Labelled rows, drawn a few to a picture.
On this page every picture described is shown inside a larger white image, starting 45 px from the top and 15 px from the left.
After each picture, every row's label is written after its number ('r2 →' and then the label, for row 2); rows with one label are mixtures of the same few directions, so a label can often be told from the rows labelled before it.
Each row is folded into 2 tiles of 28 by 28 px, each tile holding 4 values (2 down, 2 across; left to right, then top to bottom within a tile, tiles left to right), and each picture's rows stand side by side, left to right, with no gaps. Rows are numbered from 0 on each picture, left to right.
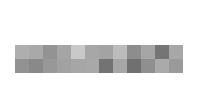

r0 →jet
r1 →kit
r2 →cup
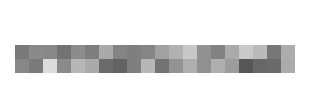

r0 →kit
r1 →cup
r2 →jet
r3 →kit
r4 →jet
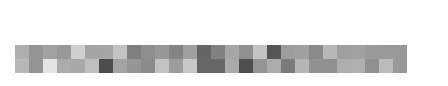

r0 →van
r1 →kit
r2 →kit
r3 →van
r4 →cup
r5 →cup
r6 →van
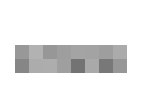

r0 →van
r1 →jet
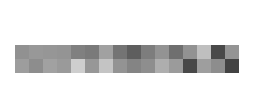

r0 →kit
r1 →jet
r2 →kit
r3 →cup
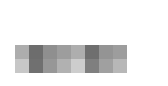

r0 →van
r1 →van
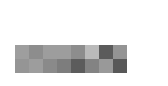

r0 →cup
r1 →cup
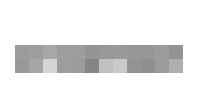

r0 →van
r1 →cup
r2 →cup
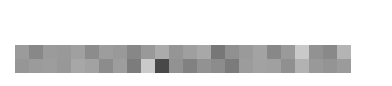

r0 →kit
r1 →cup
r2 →kit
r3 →cup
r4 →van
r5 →kit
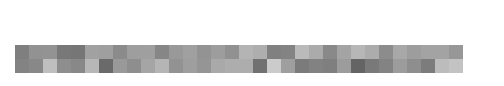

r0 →kit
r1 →kit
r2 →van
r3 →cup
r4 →jet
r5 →jet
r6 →jet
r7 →cup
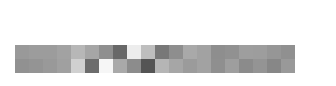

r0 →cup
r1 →jet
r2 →jet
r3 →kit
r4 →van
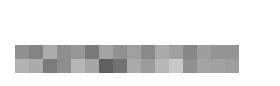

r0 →cup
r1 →cup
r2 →cup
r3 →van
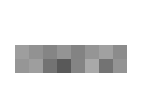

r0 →cup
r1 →kit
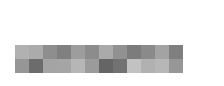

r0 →jet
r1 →cup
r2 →jet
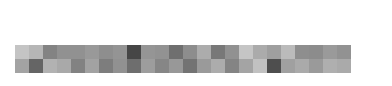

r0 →jet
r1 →van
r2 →kit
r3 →cup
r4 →kit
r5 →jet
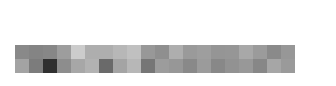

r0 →van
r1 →kit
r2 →kit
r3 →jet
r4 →jet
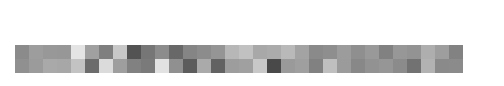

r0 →cup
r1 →kit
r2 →kit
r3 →jet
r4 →kit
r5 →kit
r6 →cup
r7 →van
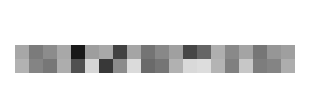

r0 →van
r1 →kit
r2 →van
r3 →jet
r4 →van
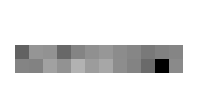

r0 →kit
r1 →jet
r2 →van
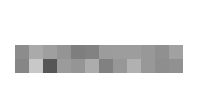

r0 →kit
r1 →jet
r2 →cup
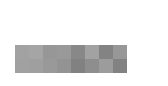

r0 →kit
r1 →cup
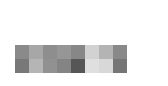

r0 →van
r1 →van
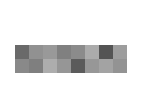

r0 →kit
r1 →cup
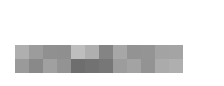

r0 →jet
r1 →jet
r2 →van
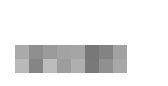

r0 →van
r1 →van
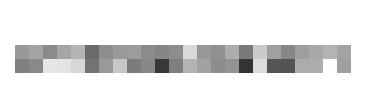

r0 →cup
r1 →van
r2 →van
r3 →kit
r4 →van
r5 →van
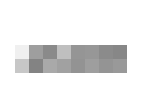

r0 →kit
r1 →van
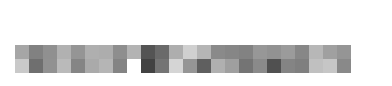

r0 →van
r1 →van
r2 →van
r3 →jet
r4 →van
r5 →van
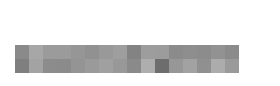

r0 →van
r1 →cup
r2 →kit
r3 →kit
